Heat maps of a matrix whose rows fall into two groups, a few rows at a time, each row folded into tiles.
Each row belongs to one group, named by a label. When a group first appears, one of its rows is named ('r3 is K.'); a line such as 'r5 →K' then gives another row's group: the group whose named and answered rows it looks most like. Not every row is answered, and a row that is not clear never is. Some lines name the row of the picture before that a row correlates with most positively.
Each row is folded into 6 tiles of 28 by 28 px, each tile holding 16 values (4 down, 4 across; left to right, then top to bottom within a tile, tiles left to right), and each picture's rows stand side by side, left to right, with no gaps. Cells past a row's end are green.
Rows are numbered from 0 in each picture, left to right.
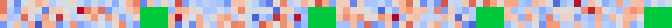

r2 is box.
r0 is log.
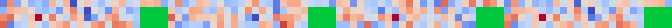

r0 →box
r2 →box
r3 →box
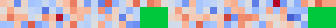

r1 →box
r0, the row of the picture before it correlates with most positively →2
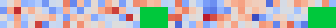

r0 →box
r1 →box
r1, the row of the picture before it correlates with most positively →0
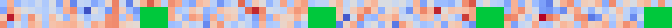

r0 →box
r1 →log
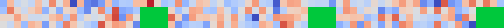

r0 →box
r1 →log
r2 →box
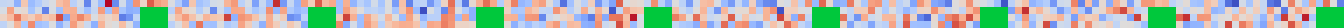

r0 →box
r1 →box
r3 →log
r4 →log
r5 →log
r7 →log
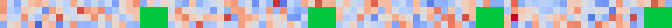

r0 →log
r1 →box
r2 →log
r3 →box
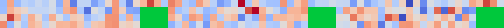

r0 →box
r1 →log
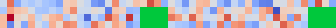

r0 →box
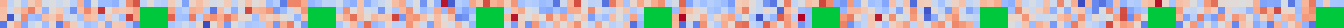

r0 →log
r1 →log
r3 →box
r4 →box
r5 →box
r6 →box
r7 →log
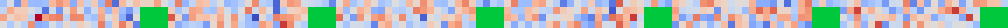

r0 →box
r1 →log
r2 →log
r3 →log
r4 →log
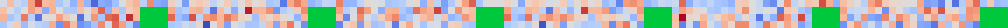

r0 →log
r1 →log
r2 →log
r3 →log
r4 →box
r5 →log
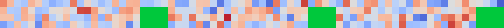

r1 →log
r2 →log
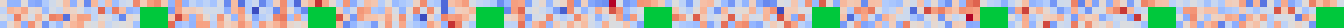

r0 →box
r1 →box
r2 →log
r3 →box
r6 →box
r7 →box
